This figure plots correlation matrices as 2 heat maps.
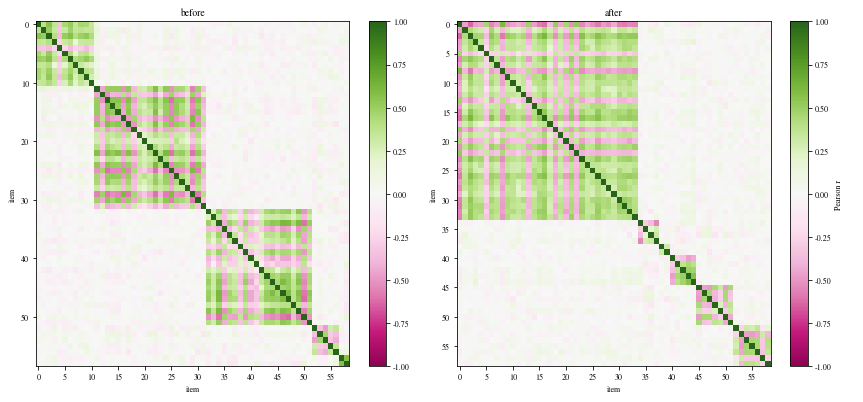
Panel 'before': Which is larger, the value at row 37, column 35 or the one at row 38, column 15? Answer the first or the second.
the second
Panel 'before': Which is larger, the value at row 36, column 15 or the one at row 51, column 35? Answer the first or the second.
the first
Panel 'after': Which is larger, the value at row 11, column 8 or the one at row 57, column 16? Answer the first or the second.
the second
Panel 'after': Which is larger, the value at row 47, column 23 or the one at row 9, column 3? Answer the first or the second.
the second
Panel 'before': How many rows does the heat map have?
59
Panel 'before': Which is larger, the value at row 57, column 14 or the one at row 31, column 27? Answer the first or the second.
the first
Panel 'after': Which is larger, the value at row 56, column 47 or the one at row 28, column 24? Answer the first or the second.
the second
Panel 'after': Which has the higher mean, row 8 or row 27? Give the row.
27
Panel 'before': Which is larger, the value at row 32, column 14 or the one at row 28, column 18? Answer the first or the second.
the first
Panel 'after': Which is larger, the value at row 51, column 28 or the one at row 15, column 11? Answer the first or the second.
the second
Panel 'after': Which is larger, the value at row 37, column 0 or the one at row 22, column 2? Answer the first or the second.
the first
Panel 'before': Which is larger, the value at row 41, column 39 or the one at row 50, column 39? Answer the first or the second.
the first
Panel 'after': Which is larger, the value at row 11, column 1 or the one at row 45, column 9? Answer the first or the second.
the first
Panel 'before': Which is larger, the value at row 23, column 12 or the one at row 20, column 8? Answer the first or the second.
the second
